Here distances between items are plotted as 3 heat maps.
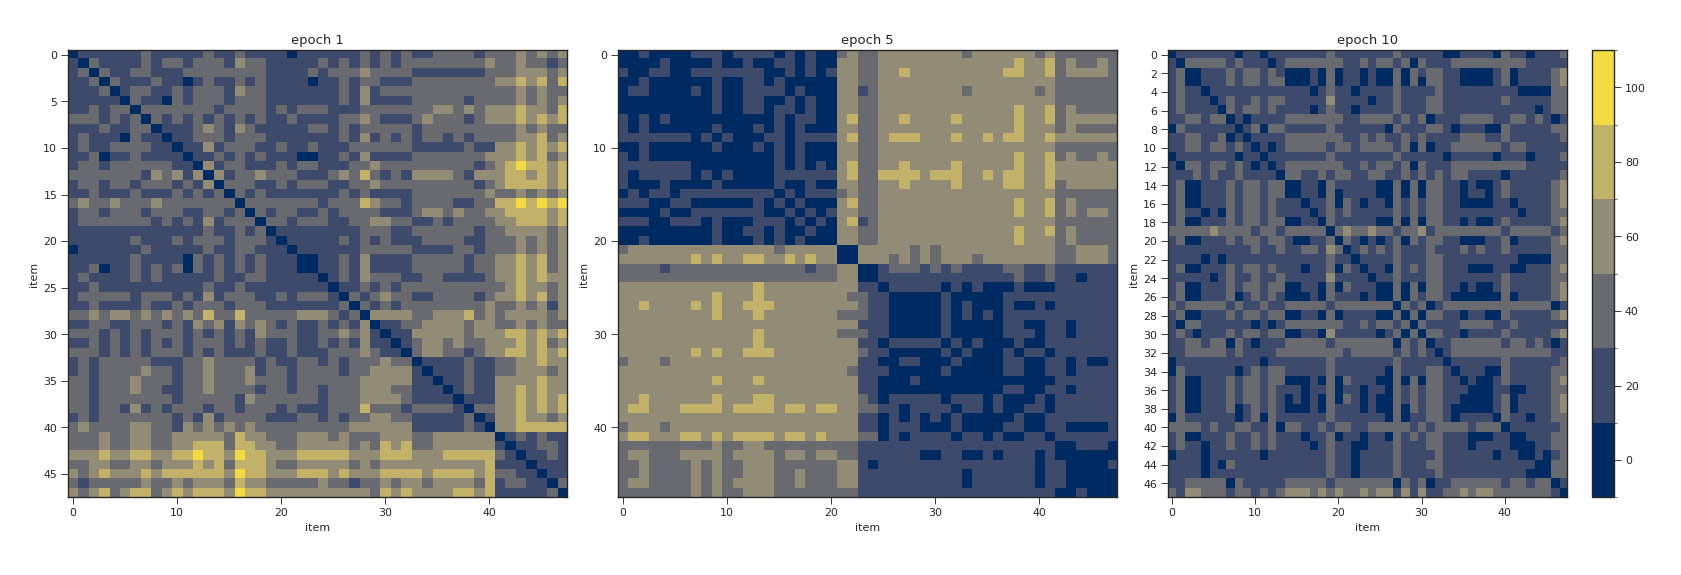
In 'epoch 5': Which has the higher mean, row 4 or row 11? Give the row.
11
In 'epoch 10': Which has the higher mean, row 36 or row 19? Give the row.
19
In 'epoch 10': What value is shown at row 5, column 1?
40
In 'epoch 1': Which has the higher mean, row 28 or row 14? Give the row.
28
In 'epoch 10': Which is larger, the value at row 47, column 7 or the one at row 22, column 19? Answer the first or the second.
the second
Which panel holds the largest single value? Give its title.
epoch 1
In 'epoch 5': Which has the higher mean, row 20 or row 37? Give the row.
37
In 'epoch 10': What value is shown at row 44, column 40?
20
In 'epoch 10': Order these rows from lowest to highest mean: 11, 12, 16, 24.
11, 16, 24, 12
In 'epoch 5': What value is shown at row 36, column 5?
60
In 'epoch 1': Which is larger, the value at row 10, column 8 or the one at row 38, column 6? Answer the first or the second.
the second
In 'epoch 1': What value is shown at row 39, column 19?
20
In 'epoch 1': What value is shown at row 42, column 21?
40
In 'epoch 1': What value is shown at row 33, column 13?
60
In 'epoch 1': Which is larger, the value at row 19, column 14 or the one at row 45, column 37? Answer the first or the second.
the second
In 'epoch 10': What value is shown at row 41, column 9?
20
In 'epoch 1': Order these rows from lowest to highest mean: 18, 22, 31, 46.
22, 31, 18, 46
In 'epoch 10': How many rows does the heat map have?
48
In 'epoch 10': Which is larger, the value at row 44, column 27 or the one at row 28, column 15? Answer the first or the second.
the first
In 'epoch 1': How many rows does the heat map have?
48
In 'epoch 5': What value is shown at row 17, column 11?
20
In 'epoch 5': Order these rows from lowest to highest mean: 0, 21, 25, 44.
44, 0, 25, 21
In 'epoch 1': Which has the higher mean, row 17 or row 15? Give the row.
17
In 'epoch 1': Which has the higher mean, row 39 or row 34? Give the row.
34
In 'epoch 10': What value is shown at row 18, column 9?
40
